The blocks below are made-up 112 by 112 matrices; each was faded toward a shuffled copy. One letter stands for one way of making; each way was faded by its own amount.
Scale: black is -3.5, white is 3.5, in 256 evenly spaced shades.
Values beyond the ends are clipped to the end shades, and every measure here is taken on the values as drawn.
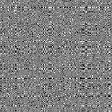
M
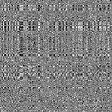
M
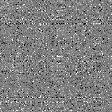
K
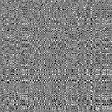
M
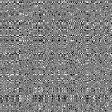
M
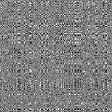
M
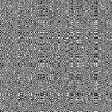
M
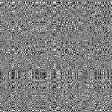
M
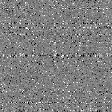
K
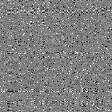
K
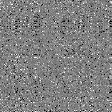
K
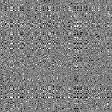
M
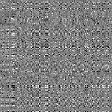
M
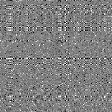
M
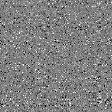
K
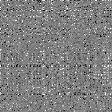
K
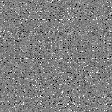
K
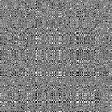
M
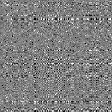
M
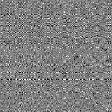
M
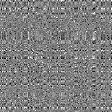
M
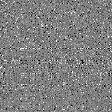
K
